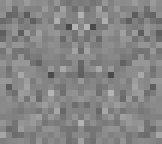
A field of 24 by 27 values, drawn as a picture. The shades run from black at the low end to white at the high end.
Values change most from cell to cell in the top middle. The grain is fine, like static. The left and right halves mirror each other. There is no overall slope. No single row or column stands out from its neighbours. There is no seam.
